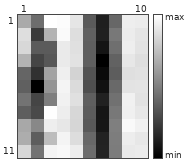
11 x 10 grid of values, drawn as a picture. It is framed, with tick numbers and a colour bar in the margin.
Streaks run downward. Upright stripes repeat 2 times across the table. The right part is calmer, past a seam about 30% of the way across.
